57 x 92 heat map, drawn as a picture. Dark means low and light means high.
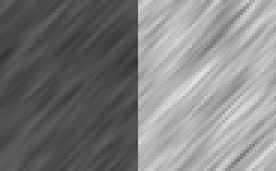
It is made of 1 by 2 panels. Panel 1,1: low, slanting up to the right, faint in contrast. Panel 1,2: high, slanting up to the right.
